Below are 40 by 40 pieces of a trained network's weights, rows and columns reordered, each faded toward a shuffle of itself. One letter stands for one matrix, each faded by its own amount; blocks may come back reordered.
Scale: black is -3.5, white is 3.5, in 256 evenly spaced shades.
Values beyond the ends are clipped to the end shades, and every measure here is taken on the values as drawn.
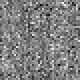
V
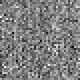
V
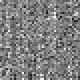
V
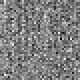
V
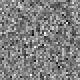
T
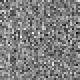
V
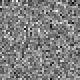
T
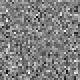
T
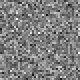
T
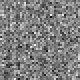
V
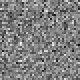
T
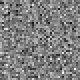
T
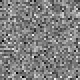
T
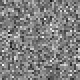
T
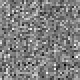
V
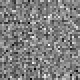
V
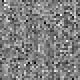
V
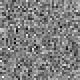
T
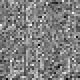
V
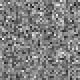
V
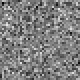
T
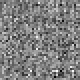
V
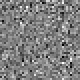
T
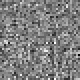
V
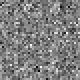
V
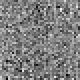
V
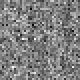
V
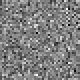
T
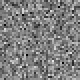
T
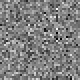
T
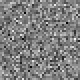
T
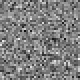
T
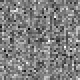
V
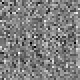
V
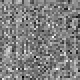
V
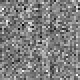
V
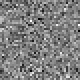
T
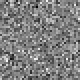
T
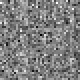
V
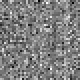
V
